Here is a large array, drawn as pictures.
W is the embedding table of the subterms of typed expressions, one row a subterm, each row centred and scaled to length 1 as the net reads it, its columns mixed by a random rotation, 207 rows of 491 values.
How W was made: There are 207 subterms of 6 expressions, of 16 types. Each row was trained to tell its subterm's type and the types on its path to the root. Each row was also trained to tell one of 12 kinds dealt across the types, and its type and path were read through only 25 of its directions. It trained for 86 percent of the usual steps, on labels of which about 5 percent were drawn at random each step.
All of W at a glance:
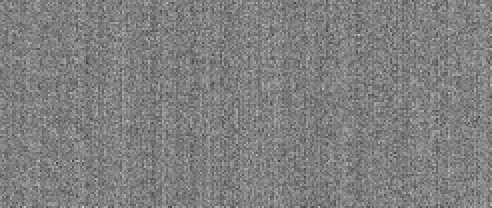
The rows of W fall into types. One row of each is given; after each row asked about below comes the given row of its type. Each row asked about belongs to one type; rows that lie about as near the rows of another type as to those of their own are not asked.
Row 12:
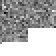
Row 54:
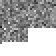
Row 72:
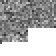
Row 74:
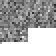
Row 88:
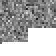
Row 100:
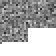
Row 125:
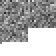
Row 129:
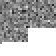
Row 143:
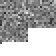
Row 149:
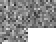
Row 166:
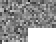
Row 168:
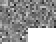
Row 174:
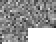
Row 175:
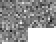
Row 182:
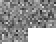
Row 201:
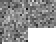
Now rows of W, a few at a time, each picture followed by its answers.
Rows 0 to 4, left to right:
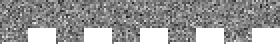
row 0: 54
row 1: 88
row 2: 74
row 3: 100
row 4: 54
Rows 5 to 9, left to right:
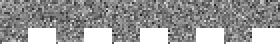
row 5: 125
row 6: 143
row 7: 149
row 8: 149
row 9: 182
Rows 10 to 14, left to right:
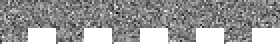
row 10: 174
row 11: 166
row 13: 54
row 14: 143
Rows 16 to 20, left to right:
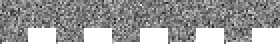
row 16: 54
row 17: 129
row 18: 149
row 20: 166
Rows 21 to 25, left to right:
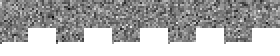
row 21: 100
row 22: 201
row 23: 174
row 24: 175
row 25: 88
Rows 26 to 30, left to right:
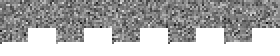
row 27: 168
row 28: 174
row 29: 174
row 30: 143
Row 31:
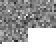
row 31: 143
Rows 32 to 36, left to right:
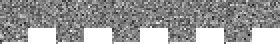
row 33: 182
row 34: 72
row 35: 72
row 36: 166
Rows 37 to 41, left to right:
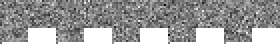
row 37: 182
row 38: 54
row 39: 74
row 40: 88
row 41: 125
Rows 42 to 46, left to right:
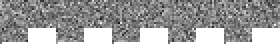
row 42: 201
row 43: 72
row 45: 166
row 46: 201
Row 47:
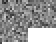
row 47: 88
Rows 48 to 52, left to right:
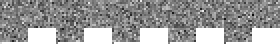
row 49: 100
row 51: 74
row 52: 143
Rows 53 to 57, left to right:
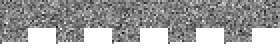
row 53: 129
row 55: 74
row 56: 143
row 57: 72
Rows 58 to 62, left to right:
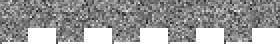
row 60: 12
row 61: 88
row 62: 12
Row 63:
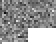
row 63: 12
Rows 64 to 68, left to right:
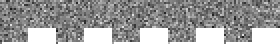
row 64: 166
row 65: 72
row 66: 54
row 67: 168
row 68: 129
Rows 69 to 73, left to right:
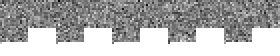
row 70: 88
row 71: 125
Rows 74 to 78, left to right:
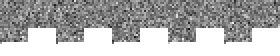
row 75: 100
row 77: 174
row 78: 175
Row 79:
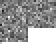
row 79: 125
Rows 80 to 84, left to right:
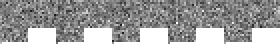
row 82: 74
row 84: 168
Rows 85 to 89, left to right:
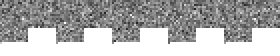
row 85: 74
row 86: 168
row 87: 174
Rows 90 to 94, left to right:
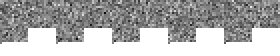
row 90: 12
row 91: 168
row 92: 174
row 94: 88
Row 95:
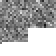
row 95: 182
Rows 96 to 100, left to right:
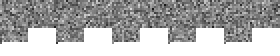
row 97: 174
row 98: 168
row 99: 182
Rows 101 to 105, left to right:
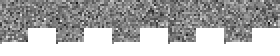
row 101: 54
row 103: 182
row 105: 125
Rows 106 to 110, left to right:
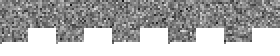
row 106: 168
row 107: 149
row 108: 125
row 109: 175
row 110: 182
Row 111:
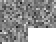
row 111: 149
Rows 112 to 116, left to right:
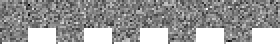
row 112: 201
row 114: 182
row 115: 149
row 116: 166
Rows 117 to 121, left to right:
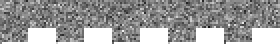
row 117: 125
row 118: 12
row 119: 88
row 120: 174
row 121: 125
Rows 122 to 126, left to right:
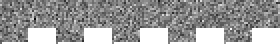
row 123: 201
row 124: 201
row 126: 168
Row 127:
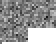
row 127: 174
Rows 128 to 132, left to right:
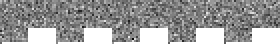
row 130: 168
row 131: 143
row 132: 143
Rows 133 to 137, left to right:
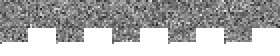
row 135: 125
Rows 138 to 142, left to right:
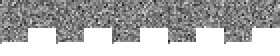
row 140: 182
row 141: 129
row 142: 175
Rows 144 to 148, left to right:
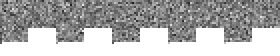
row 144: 54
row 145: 168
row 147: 12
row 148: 166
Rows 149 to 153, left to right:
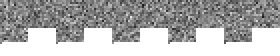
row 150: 125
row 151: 12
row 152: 12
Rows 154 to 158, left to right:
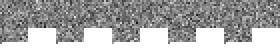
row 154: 182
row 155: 129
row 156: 175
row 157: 143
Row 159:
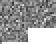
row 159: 201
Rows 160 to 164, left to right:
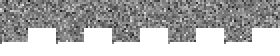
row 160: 166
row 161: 54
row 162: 129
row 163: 12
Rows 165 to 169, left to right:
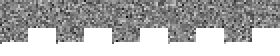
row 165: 143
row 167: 166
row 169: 74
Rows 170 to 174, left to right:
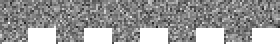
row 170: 175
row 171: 88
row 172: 182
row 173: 125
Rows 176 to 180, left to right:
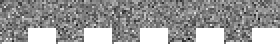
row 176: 174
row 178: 12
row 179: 143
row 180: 129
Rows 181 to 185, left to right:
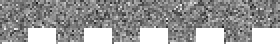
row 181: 54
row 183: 72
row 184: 168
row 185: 201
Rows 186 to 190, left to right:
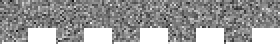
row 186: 74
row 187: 100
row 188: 74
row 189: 74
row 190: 201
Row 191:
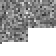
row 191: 143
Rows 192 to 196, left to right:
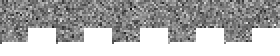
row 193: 182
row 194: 143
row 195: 168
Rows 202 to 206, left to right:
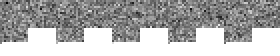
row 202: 166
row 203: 74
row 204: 74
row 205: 100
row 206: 182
